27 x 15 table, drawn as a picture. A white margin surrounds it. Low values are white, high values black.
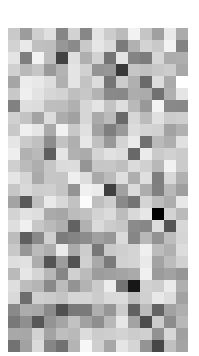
Histogram: skewed, a long tail of high values. Grain: fine. Average level on the scale: 30%. Mirror symmetry: none.
